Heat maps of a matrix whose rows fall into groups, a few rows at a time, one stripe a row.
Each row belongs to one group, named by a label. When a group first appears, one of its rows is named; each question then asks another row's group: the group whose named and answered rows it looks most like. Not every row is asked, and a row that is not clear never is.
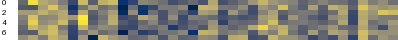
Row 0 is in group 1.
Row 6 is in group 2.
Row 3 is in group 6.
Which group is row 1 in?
2
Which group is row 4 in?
6
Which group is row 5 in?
1
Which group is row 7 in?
6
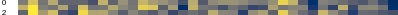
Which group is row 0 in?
1
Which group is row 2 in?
1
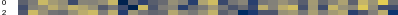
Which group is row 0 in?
2
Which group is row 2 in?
2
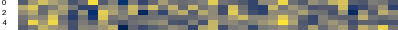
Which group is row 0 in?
2
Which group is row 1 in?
6
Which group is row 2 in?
6
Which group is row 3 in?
1
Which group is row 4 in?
1
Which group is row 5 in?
2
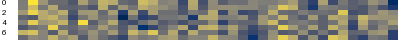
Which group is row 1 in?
1
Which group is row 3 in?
2
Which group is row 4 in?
6
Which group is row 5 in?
2
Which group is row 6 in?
6
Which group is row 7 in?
2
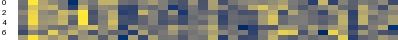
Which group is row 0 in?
1
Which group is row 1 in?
1
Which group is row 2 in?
6
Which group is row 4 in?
6
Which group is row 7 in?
6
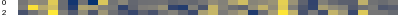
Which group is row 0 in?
1
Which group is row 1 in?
1
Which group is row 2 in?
2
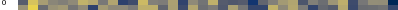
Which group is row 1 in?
6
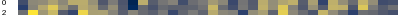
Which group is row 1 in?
2
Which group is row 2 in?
1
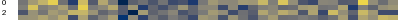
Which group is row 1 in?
6
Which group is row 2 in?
2
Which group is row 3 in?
6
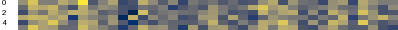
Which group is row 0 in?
6
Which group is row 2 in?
2
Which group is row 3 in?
6
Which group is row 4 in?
2
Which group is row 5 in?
1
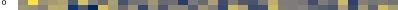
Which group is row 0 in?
6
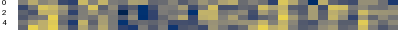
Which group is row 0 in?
1
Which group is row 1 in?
2
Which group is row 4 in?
1
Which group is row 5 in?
1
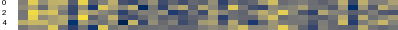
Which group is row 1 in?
6
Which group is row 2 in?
1
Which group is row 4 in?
6
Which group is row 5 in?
1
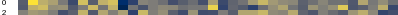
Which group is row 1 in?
2
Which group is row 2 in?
1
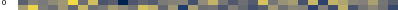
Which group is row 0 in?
2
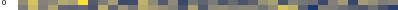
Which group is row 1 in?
1
